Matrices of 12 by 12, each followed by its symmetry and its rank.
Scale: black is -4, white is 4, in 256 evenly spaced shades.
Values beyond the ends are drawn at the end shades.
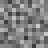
antisymmetric, full rank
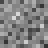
symmetric, full rank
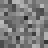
neither, full rank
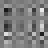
neither, rank one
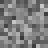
neither, full rank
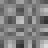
symmetric, rank one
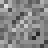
symmetric, full rank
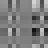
neither, rank one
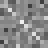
symmetric, full rank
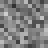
antisymmetric, full rank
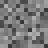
symmetric, full rank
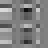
neither, rank one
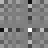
symmetric, rank one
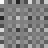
symmetric, rank one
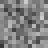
neither, full rank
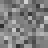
antisymmetric, full rank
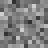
antisymmetric, full rank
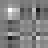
symmetric, rank one
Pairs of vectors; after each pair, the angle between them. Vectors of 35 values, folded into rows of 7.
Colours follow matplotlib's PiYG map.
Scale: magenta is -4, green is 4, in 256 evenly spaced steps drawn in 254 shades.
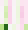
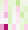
nearly opposite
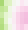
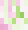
partly opposed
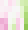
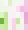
nearly opposite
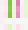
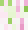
partly aligned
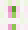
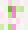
nearly opposite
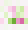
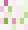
partly opposed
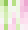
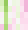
nearly parallel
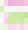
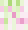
partly opposed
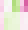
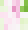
nearly opposite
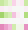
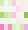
nearly parallel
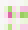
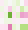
nearly opposite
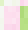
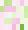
partly aligned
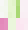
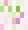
partly aligned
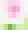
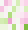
orthogonal
